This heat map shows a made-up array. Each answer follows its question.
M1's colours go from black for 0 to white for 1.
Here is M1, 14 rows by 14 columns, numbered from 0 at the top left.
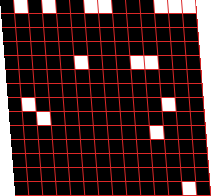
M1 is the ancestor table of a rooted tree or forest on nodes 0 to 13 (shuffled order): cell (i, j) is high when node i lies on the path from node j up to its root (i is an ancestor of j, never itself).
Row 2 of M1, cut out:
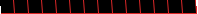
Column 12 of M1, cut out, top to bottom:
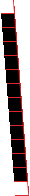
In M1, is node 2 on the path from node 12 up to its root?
no
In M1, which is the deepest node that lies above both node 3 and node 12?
0
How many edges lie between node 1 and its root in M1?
2
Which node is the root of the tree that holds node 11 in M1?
0
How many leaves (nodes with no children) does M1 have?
8
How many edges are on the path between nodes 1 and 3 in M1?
3
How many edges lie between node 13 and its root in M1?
1
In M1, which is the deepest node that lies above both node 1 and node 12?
0
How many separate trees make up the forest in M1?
3
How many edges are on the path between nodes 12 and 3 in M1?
3
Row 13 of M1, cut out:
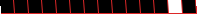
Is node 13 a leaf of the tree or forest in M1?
no
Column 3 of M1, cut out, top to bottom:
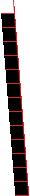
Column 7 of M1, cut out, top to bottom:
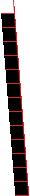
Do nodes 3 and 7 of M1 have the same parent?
yes
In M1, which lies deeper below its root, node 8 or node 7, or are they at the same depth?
node 7
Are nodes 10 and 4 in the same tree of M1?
yes
